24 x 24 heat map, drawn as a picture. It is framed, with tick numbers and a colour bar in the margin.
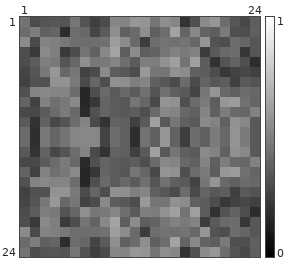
Average level on the scale: 40%. Seam: none. Stripes: none. Mirror symmetry: top to bottom.
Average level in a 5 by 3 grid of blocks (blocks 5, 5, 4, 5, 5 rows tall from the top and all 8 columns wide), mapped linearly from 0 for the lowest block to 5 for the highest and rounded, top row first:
150
021
103
021
150
